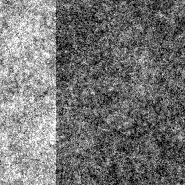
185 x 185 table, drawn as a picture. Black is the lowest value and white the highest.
A vertical seam about 30% of the way across splits the table, and the left part is higher. There are no regular stripes. The texture is blotchy.
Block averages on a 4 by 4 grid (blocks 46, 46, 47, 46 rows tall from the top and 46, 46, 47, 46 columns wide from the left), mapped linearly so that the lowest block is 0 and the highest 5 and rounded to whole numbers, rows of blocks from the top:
5110 / 5111 / 5210 / 5200
